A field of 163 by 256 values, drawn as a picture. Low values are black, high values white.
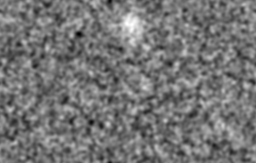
Stripes: none. Mirror symmetry: none. Grain: blotchy. Odd rows or columns: none. Ninth with the highest average: top middle. Lone odd cells: none. Bumps: one, in the top middle.
